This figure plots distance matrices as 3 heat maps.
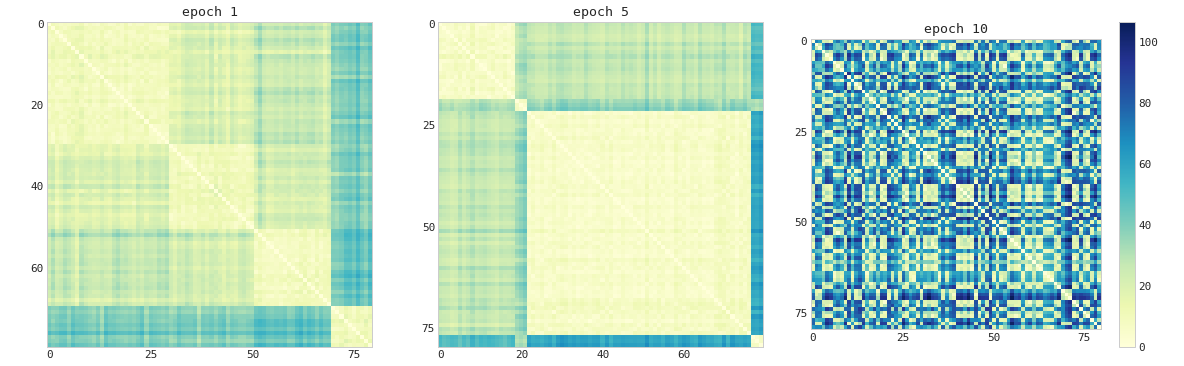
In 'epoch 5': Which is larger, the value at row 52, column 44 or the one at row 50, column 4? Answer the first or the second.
the second
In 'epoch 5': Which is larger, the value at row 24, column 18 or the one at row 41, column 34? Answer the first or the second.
the first
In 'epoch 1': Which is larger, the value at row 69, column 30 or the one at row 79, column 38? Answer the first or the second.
the second
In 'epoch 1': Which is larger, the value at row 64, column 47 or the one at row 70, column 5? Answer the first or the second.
the second
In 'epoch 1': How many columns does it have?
80
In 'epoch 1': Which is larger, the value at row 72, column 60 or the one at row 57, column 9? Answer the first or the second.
the first
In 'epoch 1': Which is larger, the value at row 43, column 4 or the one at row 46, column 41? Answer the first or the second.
the first
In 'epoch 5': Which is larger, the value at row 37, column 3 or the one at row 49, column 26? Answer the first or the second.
the first
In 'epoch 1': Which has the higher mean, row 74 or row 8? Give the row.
74
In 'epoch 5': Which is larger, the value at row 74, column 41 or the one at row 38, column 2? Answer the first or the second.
the second
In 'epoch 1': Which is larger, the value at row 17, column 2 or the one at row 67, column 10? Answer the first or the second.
the second
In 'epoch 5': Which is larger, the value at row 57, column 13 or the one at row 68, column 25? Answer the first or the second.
the first
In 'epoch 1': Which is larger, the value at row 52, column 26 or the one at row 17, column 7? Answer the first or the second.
the first
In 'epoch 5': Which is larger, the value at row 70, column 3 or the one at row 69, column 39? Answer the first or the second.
the first
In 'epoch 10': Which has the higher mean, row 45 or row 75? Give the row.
45
